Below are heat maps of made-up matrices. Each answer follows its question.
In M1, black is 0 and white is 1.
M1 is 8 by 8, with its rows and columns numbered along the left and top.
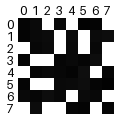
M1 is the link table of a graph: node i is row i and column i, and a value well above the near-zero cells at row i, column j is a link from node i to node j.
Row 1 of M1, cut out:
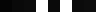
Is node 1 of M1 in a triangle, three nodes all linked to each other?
no
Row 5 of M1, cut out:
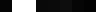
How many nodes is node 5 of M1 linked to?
2
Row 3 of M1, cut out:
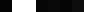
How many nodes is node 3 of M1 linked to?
3
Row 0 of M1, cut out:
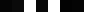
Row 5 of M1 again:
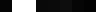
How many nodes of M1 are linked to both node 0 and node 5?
1
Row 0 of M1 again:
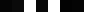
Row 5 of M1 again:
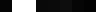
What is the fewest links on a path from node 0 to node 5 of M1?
2
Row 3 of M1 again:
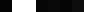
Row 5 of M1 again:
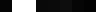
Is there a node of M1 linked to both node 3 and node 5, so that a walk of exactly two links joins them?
yes
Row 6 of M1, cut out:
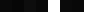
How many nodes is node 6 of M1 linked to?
2
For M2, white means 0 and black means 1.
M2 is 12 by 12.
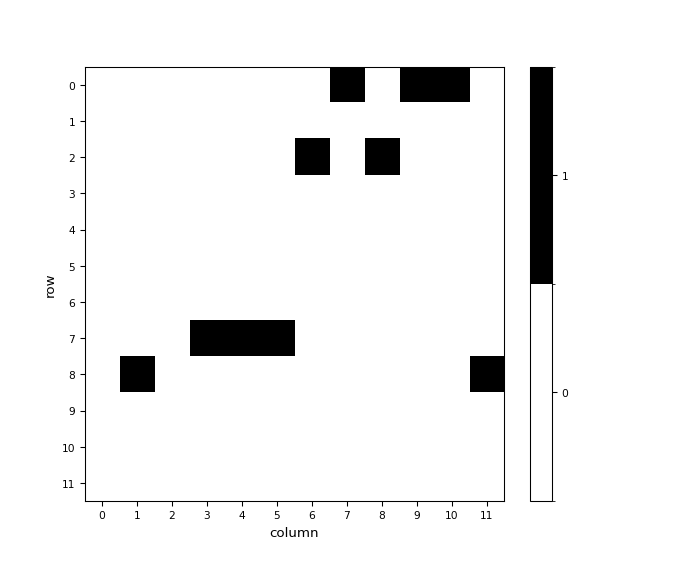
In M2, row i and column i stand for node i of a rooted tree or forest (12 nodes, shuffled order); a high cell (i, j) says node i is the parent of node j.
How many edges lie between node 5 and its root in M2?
2
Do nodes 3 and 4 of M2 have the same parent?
yes
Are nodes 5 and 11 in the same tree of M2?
no
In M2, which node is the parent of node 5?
7
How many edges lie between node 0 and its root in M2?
0
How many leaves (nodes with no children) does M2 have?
8
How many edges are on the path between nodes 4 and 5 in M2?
2
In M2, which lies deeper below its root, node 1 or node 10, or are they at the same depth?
node 1
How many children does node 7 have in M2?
3
